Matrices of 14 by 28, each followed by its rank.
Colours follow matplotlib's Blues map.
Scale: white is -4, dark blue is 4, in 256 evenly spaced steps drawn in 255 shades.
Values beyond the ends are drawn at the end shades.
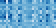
two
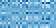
two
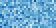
full rank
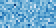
full rank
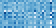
two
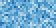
full rank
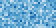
full rank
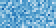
full rank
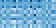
two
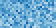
full rank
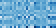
two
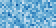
full rank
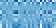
two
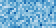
full rank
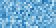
full rank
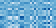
two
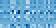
two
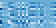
two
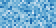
full rank
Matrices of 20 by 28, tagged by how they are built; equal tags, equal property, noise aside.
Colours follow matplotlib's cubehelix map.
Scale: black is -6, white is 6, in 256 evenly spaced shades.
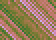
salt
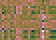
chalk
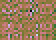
chalk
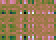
chalk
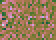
chalk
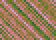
salt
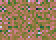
chalk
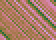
salt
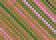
salt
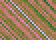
salt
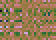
chalk
